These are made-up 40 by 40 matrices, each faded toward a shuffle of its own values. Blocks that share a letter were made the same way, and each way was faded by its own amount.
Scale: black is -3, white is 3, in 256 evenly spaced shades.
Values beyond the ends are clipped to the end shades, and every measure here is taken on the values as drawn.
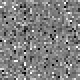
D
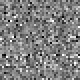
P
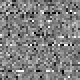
P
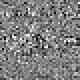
P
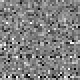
P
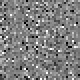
D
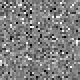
D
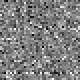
P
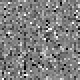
D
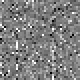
D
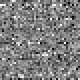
P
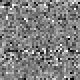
P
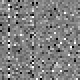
D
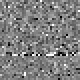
P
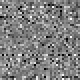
P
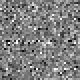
P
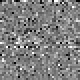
P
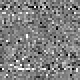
P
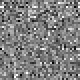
P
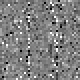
D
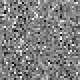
D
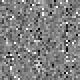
D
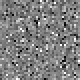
D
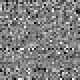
P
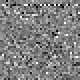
P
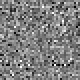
P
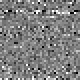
P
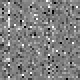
D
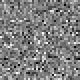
P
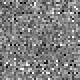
P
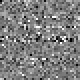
P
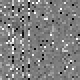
D
